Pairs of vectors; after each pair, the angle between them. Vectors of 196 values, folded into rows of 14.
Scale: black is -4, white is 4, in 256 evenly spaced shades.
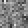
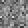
partly opposed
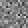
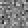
orthogonal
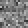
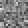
nearly opposite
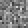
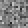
nearly opposite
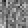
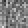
nearly parallel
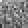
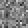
orthogonal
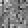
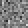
partly opposed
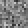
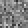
nearly parallel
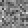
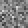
orthogonal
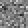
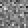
nearly opposite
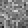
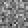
orthogonal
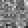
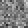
nearly parallel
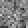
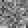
nearly opposite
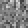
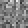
nearly parallel
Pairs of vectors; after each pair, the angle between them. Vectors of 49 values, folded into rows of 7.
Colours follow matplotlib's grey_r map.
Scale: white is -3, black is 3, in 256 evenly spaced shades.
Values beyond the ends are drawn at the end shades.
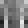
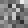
orthogonal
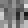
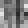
nearly parallel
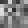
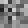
nearly opposite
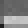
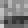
nearly opposite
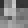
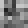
nearly opposite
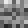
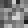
partly opposed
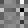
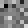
partly opposed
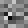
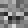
nearly parallel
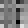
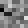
orthogonal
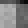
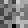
partly opposed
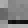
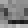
nearly parallel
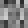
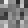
nearly opposite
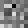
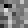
partly opposed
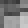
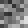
partly aligned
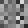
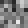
orthogonal
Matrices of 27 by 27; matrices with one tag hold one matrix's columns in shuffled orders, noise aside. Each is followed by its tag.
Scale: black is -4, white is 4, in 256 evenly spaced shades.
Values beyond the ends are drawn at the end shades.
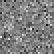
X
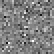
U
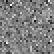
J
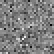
X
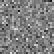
X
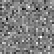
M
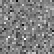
X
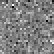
J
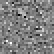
U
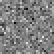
M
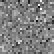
J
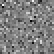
J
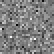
X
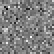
M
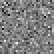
U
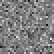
X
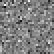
J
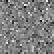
J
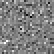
U
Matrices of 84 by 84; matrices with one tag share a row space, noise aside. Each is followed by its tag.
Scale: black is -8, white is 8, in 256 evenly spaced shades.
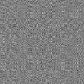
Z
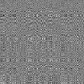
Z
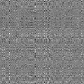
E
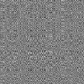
Z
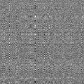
E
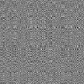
Z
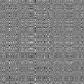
E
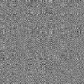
Z
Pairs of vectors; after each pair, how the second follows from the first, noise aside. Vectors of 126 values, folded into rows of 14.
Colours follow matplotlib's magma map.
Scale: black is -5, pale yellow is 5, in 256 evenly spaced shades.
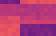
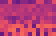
sign-scrambled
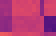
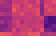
copied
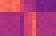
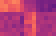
copied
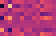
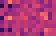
sign-scrambled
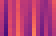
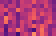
sign-scrambled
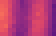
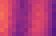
copied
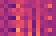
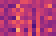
copied
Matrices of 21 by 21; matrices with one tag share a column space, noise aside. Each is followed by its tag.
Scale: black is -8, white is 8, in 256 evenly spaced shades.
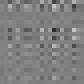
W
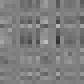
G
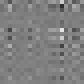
W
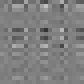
W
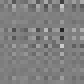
W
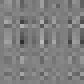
G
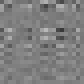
W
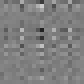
W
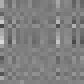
G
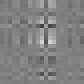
G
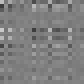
W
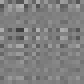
W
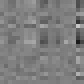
G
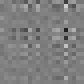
W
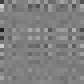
W
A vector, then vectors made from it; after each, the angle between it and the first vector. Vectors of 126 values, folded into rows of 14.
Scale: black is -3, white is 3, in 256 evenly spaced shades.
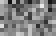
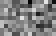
partly aligned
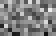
partly opposed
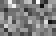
partly opposed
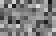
partly aligned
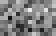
orthogonal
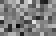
partly opposed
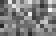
nearly opposite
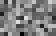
partly opposed
